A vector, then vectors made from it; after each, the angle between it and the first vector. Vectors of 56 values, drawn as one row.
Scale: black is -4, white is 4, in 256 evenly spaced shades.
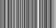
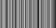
nearly opposite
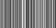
orthogonal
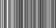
orthogonal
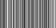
partly aligned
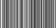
orthogonal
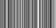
nearly parallel
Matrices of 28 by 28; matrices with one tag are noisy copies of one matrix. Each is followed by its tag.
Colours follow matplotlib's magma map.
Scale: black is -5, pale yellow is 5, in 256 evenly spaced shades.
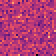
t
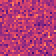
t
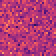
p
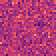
t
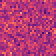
p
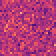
p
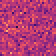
p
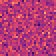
t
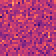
t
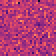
t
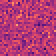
t
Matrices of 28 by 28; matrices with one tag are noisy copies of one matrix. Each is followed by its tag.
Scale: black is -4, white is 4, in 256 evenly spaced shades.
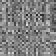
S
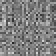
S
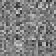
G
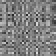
S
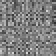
S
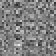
G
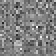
G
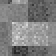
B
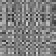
S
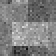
B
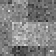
B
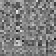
G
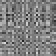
S
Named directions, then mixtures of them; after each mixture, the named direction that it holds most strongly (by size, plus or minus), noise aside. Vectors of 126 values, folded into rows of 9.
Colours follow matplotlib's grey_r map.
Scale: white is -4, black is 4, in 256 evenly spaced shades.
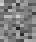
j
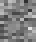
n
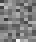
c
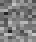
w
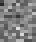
j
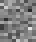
c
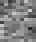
n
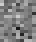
j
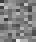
c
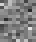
c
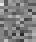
j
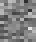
n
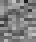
n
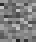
c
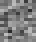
w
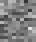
n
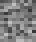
w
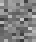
n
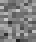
c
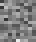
c
